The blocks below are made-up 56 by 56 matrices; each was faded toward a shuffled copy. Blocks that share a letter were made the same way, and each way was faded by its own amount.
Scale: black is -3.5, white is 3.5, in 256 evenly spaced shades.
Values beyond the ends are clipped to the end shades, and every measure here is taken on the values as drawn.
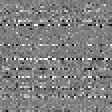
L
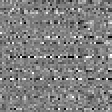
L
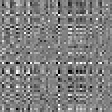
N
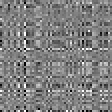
N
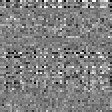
L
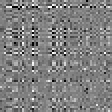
N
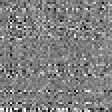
L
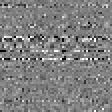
L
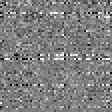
L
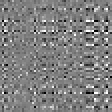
N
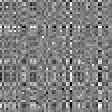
N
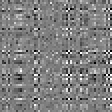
N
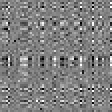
N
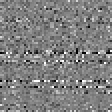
L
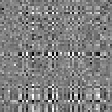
N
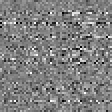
L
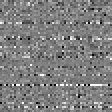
L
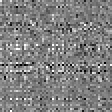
L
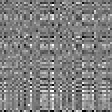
N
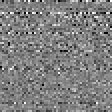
L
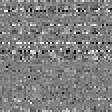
L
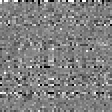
L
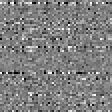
L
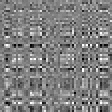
N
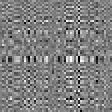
N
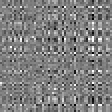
N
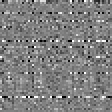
L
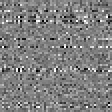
L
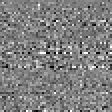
L
